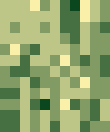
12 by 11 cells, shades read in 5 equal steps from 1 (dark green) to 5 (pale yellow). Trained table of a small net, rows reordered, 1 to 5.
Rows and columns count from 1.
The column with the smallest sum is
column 8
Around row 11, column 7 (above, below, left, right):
5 4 3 4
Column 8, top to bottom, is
1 2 2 2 3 3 4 3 4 2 4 4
